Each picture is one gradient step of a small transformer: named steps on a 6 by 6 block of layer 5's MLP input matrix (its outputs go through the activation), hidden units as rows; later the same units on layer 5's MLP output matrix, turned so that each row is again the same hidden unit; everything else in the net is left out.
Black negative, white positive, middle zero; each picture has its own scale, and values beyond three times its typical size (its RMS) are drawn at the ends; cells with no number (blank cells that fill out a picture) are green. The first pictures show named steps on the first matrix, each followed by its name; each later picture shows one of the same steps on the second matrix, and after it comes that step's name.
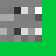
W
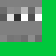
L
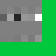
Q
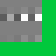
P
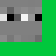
L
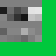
W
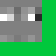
L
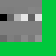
P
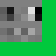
W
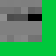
L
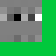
L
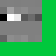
L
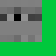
L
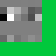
L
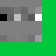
L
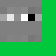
Q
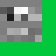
W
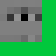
L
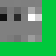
L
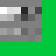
W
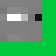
Q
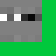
Q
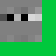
Q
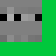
P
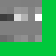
L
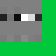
P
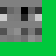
W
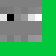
P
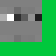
Q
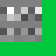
W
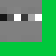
Q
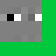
Q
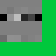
P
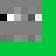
P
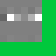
Q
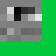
W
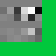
W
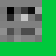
W
